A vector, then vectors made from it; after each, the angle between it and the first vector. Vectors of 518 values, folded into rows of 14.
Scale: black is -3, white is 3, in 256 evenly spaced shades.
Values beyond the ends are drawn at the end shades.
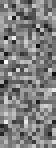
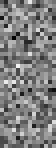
partly opposed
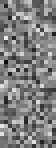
nearly opposite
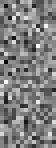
nearly opposite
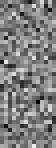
partly aligned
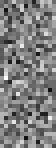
orthogonal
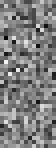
nearly parallel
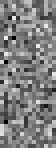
nearly opposite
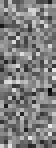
partly opposed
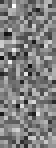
orthogonal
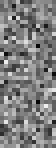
nearly parallel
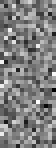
nearly opposite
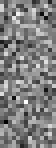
partly opposed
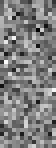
nearly parallel
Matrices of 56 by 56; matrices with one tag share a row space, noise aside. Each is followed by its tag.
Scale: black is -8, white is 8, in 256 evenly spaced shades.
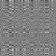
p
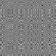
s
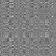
p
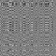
p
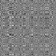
p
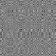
s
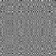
s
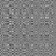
p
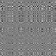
s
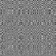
s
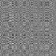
p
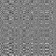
p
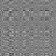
p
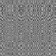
s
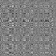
p
